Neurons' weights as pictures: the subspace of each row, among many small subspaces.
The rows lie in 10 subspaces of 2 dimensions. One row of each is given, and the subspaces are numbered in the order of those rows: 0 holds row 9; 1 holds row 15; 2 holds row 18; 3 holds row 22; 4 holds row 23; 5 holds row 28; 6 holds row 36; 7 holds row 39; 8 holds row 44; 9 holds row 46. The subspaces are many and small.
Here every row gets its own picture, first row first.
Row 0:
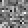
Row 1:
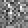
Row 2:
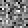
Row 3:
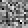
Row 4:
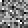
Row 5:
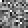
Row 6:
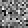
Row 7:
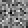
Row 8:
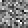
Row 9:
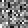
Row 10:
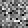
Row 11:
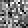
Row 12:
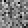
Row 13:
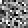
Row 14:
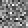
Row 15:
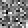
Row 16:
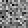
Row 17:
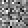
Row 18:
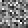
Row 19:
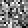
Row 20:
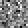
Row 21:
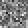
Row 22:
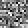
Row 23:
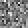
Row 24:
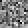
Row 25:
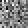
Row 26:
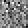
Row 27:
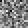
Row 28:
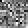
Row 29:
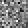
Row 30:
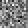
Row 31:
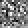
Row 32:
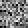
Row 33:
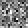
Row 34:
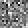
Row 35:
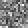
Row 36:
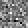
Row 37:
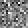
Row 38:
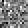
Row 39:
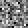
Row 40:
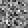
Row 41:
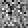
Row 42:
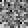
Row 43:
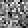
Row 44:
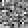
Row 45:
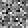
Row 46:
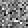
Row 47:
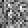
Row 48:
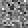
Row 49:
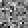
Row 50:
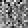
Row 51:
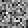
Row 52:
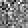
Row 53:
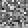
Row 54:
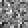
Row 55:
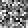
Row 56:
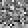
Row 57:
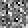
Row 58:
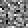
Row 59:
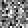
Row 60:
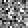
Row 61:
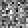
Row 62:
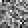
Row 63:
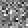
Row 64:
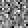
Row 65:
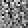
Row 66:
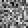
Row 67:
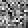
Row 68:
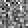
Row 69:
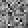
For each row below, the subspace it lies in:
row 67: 5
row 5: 5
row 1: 0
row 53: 8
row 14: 6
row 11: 3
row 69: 5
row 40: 7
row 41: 8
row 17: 6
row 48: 8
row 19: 3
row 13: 7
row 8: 2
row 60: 6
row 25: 6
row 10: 9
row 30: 6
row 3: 2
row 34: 4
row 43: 3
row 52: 5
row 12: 4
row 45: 1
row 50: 5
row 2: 7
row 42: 8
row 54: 8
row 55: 1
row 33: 9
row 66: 3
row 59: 9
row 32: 3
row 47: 0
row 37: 4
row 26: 4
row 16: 6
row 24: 2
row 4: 2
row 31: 0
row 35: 3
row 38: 0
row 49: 0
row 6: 9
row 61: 9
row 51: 1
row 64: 7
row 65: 4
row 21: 1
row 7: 1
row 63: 9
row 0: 0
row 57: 4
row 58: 7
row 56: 8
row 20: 7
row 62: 2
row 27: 5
